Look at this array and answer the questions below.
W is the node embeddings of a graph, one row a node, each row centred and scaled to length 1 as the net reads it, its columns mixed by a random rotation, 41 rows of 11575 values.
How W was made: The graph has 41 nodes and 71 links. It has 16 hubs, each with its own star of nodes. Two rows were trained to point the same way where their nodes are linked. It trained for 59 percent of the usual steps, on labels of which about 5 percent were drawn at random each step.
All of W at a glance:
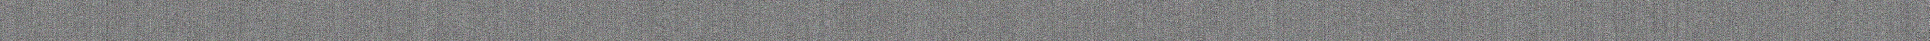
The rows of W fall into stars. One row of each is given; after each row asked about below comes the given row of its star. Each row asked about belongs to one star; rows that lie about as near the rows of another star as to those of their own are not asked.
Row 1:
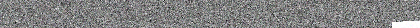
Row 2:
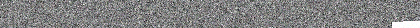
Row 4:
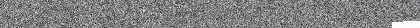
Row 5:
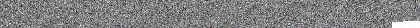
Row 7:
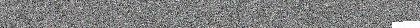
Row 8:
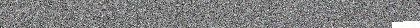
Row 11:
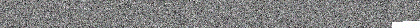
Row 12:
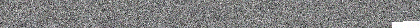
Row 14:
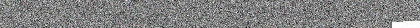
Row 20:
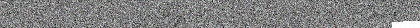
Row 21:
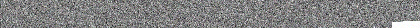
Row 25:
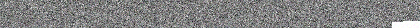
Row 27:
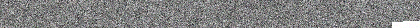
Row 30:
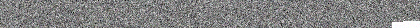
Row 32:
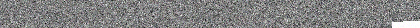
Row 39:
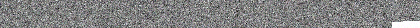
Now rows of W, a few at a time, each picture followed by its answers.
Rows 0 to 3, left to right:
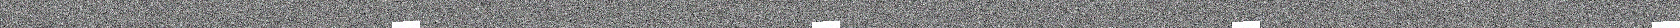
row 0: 21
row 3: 20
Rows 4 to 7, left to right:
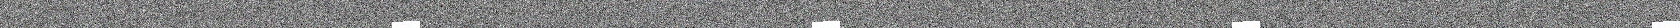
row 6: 11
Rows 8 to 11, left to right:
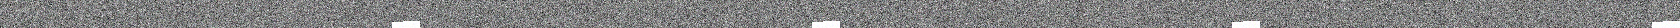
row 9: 30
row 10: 7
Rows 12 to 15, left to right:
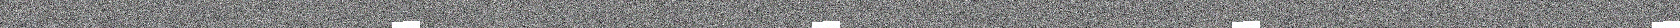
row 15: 30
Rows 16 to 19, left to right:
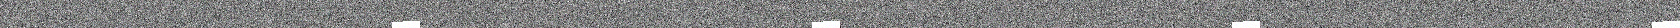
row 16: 12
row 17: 32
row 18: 8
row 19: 27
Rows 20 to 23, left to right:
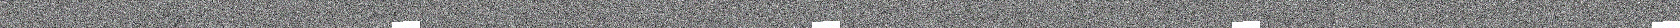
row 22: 14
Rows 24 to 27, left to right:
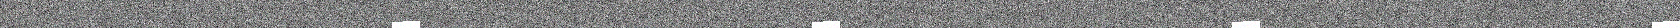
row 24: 11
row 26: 5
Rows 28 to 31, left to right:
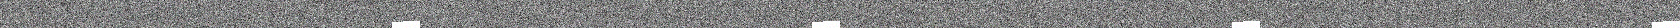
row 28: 1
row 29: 4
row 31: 27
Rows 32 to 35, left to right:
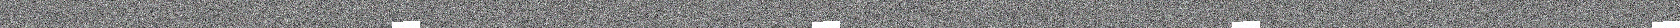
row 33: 25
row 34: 5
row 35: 25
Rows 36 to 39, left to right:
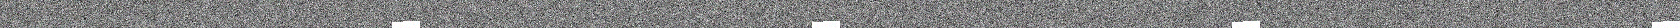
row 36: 39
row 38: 8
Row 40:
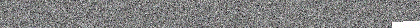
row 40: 2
